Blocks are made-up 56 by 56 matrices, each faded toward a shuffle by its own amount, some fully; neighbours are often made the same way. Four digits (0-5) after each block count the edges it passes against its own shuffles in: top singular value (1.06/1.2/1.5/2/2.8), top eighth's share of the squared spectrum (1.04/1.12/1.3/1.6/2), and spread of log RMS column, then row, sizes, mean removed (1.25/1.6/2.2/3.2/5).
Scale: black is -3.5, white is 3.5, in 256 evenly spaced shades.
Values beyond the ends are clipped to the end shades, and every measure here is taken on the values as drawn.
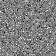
0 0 0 0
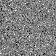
0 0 0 0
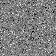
0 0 0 0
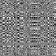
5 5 3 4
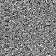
3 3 0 1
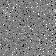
2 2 1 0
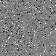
2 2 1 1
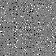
3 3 1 0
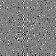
4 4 2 2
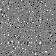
3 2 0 1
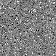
0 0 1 0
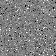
0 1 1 0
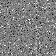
1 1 1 0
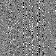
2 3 3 0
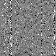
2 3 3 0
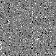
1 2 2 0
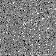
1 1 1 0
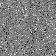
0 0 0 0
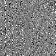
1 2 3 0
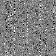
1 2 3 0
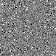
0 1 1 0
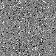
1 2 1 0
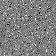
0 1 0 0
